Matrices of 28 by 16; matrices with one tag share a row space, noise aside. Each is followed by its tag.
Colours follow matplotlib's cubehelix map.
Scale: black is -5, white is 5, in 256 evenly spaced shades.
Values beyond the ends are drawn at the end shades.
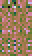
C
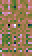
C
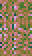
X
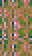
X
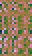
X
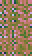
X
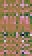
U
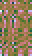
X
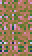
X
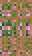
C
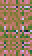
U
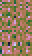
C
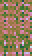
U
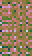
C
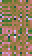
C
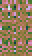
C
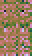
U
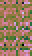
U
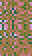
X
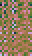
X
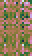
U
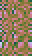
X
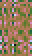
X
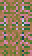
U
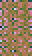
X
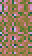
X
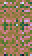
U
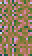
X
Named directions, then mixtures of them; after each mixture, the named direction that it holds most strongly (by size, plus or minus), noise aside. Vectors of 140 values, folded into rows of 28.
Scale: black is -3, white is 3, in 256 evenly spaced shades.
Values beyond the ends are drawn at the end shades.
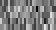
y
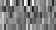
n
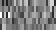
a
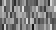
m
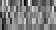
a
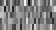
m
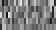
a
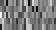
a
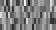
m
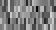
y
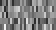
y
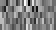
n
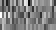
a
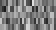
y
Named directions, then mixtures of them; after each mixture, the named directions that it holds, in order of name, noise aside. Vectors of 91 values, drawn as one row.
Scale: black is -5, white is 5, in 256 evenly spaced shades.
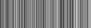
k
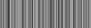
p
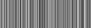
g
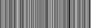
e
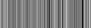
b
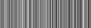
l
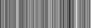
e, k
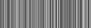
k, l, p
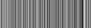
b, g, l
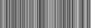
e, g, k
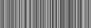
k, l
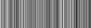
k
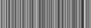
b, g, p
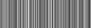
e, g, l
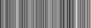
e, k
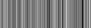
b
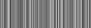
e, l, p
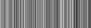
k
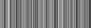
b, k, p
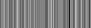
e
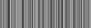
p
